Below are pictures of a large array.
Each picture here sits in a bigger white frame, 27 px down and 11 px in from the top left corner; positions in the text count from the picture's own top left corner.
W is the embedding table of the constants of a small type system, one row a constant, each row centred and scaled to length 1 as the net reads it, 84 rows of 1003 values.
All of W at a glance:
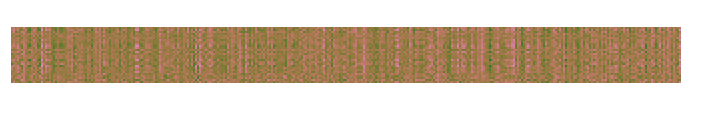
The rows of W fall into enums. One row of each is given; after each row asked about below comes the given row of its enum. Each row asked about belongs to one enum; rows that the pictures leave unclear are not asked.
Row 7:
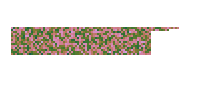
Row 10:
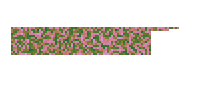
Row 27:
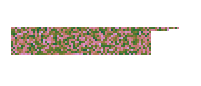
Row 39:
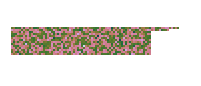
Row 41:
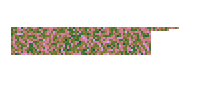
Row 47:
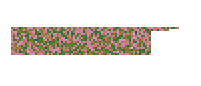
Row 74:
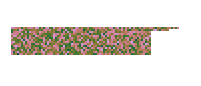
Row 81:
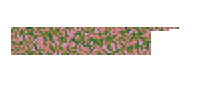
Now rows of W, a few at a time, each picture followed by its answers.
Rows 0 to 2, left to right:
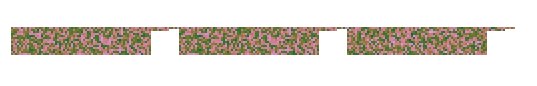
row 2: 7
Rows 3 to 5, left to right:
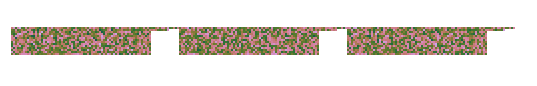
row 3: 27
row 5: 27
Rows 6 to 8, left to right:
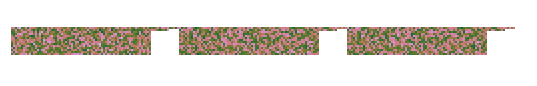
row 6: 27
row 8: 7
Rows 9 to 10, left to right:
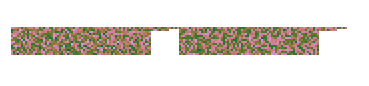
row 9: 74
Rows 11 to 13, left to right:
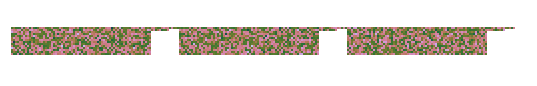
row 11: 39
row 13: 27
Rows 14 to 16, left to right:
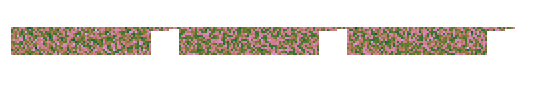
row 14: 81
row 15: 10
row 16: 47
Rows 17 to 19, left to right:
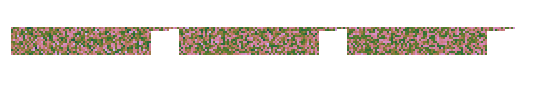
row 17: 81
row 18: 27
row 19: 10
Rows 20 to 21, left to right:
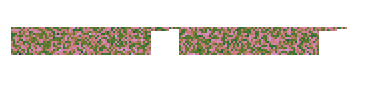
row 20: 39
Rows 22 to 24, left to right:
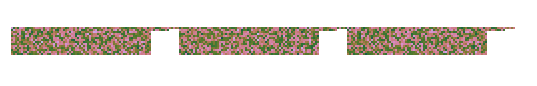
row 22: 7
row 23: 39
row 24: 7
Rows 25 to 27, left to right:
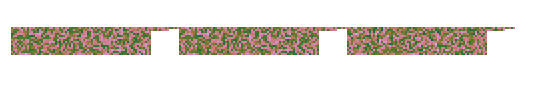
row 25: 10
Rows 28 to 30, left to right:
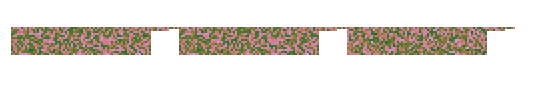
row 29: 10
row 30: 47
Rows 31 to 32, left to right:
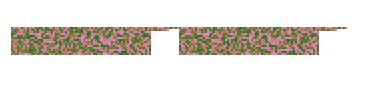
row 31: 10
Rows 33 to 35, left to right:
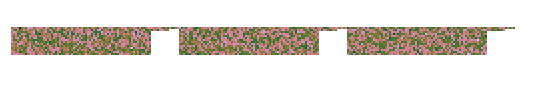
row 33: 47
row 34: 7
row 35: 39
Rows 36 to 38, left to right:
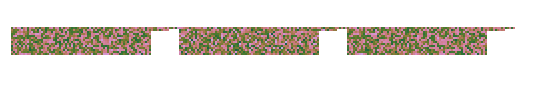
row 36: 10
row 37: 74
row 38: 10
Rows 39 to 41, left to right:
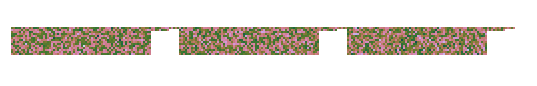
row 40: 7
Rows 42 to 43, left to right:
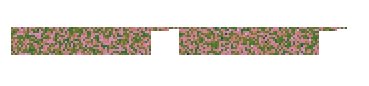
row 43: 39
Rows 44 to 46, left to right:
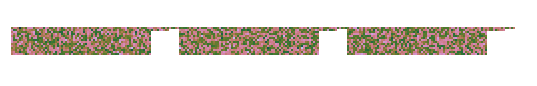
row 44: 47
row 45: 39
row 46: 10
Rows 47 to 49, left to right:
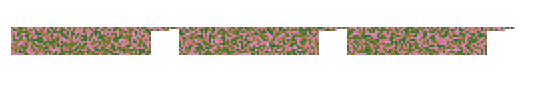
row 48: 27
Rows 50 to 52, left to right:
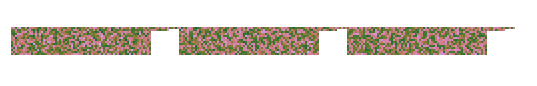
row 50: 27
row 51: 7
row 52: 10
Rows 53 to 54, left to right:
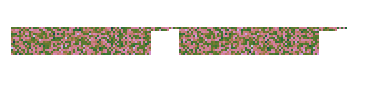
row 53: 39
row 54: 39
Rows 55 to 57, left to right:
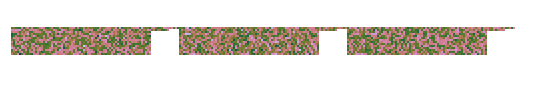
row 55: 39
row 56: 41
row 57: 10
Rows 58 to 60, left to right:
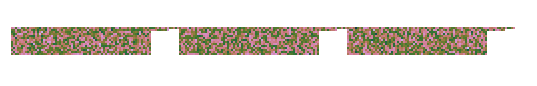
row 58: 27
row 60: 47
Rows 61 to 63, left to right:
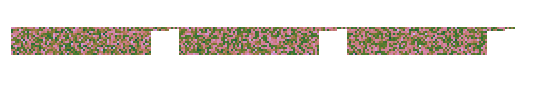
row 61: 74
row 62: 10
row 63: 39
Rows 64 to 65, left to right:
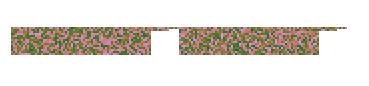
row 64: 10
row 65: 74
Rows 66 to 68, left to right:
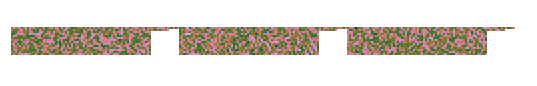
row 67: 41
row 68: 47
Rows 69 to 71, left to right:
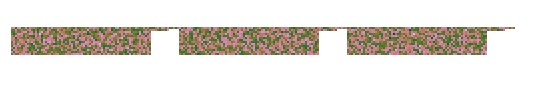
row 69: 27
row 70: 7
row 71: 39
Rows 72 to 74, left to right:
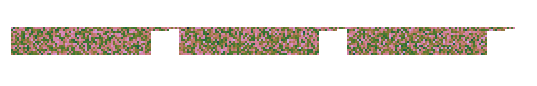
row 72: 7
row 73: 47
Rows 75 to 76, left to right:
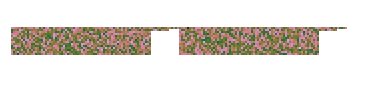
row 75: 74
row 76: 47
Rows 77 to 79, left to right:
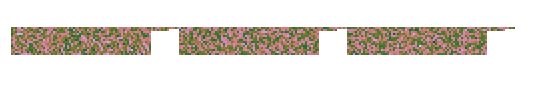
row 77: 41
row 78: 7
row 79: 39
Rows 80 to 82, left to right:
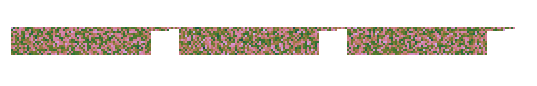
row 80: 7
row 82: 27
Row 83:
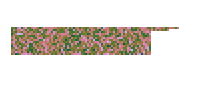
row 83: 41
